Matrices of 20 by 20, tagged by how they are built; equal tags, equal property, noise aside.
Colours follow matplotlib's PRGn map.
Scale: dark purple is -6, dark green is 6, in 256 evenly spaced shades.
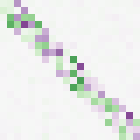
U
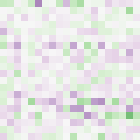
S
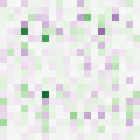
S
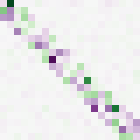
U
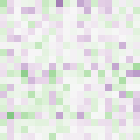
S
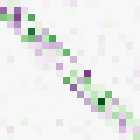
U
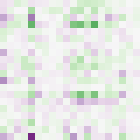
S
